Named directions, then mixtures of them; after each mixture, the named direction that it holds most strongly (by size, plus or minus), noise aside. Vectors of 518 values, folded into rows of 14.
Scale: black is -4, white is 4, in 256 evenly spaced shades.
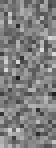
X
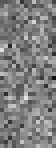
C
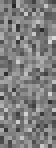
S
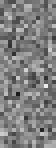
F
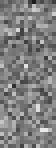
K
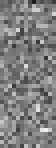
K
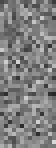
X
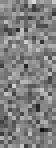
K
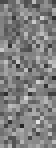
C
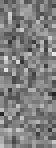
X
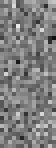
S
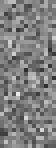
F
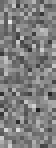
S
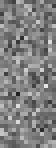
F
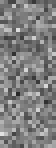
F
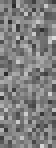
S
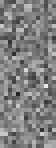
F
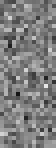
F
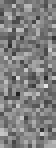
F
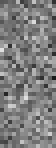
C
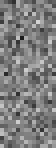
S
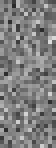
S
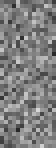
S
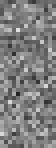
F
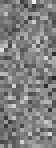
C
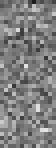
K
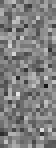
F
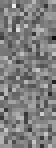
S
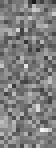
K
